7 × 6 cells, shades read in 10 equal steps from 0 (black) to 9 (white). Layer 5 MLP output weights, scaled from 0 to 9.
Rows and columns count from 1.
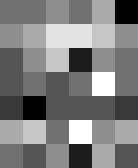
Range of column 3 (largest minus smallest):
5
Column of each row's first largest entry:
5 3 3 5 3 4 5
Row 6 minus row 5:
4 7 1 6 2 4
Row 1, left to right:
4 4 5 4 6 0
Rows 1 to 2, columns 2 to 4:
4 5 4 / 6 8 8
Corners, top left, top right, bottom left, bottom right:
4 0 4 3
